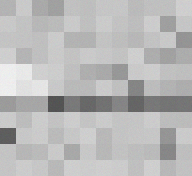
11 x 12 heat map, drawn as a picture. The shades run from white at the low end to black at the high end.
Odd lines: row 7. Odd patch: lower, in the middle left. Calmest part: top middle. Average level on the scale: 30%.
